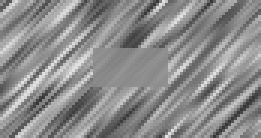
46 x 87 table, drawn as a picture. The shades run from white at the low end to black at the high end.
The centre is the calmest part. No row or column stands out. The histogram is bell-shaped. No overall slope runs across the table. An odd patch, calmer than its surroundings, sits in the centre.
